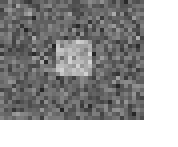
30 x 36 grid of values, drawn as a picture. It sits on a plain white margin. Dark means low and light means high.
Stripes: none. Odd patch: higher, in the centre. Ninth with the highest average: centre. Average level on the scale: 40%. Seam: none. Slope: none.
